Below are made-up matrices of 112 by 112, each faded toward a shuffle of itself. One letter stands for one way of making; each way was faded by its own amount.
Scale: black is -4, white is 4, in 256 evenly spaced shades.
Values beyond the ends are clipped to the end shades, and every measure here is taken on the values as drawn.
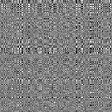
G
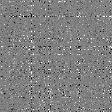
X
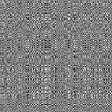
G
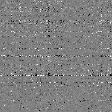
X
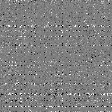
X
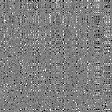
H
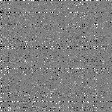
X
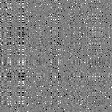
H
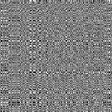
G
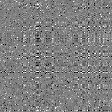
H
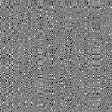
H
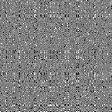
H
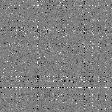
X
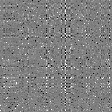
H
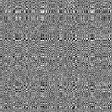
G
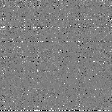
X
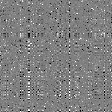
H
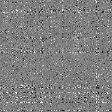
X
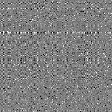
H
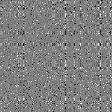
H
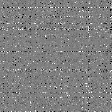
X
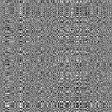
G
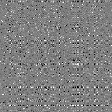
H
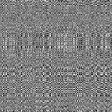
G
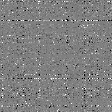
X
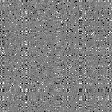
H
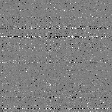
X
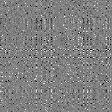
H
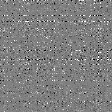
X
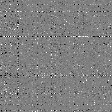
X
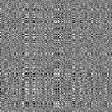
G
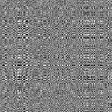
G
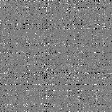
X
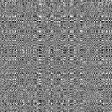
G
